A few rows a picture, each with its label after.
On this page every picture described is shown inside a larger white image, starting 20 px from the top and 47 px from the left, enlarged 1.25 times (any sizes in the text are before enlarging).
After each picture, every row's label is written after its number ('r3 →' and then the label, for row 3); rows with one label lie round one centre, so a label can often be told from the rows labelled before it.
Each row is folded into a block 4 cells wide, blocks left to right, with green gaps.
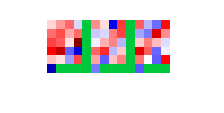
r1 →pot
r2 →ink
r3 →ink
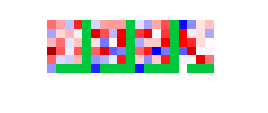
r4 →ink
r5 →pot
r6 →pot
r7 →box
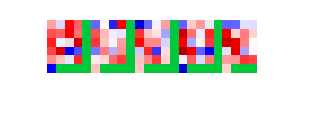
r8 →pot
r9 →box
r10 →box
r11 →pot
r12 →box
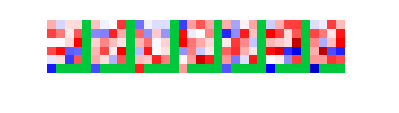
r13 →pot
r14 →ink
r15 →box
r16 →box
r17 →ink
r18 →pot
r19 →pot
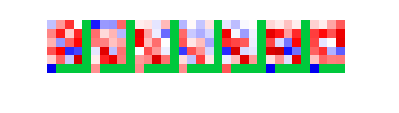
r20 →pot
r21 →box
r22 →box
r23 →box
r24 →box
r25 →pot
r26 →pot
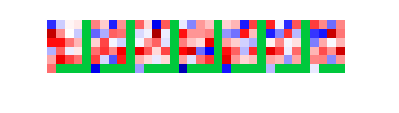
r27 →box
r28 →ink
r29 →ink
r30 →pot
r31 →ink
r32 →ink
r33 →ink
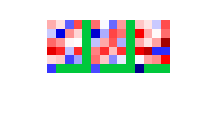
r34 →ink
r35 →ink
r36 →pot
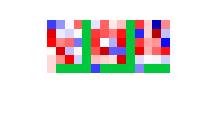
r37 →box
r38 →pot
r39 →ink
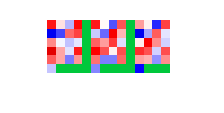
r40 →ink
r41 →ink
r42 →ink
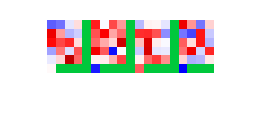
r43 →box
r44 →pot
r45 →box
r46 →ink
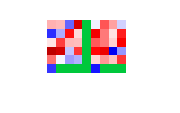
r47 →ink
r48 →pot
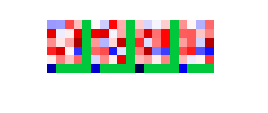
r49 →pot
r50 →pot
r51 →pot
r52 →pot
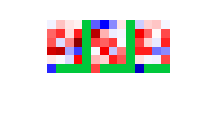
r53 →pot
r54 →box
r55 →pot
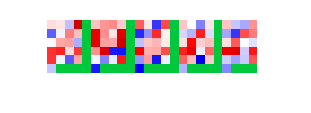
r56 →ink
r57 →pot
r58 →ink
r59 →ink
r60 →ink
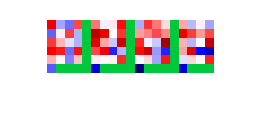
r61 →ink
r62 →pot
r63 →pot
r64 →pot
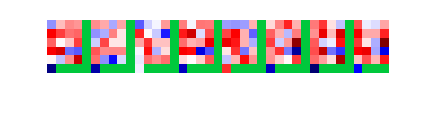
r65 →pot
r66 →ink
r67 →box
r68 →pot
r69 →box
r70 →pot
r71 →pot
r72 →pot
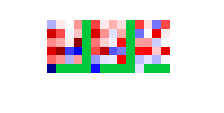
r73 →pot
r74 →pot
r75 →ink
